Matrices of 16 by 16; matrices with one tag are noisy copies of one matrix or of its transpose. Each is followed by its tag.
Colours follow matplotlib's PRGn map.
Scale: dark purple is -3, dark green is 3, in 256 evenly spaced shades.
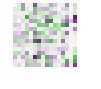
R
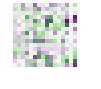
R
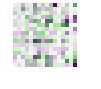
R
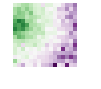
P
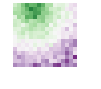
P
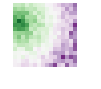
P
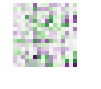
R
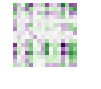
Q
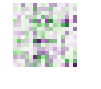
R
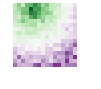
P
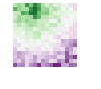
P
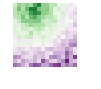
P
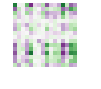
Q
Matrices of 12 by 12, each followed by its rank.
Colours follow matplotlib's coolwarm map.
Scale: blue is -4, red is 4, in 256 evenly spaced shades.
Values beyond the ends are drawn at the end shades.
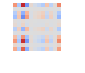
one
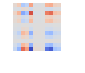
one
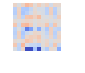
two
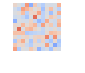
full rank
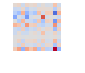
two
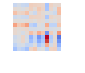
two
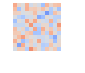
full rank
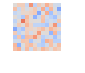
full rank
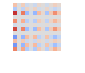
one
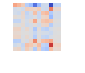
two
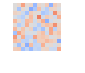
full rank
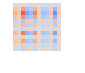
one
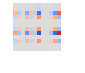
one
